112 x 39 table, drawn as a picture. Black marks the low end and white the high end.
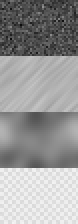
The table splits into 4 rows of 1 panel. Panel 1,1: low, fine-grained. Panel 2,1: high, slanting up to the right, faint in contrast. Panel 3,1: middling, smooth. Panel 4,1: very high, checkered, faint in contrast.
